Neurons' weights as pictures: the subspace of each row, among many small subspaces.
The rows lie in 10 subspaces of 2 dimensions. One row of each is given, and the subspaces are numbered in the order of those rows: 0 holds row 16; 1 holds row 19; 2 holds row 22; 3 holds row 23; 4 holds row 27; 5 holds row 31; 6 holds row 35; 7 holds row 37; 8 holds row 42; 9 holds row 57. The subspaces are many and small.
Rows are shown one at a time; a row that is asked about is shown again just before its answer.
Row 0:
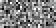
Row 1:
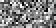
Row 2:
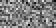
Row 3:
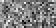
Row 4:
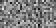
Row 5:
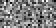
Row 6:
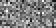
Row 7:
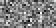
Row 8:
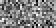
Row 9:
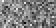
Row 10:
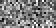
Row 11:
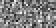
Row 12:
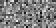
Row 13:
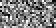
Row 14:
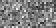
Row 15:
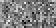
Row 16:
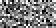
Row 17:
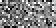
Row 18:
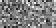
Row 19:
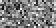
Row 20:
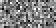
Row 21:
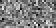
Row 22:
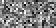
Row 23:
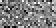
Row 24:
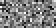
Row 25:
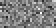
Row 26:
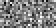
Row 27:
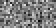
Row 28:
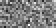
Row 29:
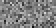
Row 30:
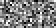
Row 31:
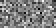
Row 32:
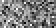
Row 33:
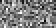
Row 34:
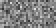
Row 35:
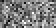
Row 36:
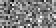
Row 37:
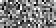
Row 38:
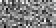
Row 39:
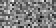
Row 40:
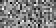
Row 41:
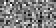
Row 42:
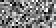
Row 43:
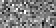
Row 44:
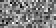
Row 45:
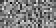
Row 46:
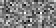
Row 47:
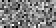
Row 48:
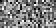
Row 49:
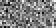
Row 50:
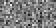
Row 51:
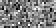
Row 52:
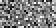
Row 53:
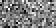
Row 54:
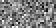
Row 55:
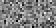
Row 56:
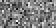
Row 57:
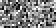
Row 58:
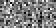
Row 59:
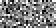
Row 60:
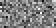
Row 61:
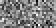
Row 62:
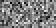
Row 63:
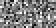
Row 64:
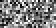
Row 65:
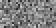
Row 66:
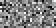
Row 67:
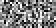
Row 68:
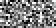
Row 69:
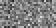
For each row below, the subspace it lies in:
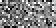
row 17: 3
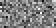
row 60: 5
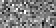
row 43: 5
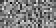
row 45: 7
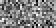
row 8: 1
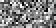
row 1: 8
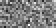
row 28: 2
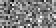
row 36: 3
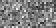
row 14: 9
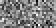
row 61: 1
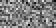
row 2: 2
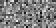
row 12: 0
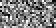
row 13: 5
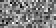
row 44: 8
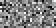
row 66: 5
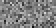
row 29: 1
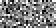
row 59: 0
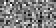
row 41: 4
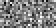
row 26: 4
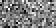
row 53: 3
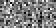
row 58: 4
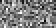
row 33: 0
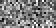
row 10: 1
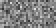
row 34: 9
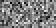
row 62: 9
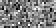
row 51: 9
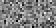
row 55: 1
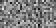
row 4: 7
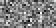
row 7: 2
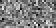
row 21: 1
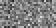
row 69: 3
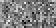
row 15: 6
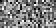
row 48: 7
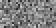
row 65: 8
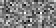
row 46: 2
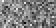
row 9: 6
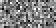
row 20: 9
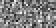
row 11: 0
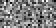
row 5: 4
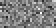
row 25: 5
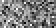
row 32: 6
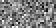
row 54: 8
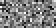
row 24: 5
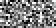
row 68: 2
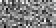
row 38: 0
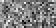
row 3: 6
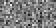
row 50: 4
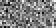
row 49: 6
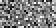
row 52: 3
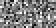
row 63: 0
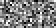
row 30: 2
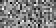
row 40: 7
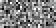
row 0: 9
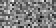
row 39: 3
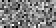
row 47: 8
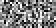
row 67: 7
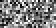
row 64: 8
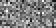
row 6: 6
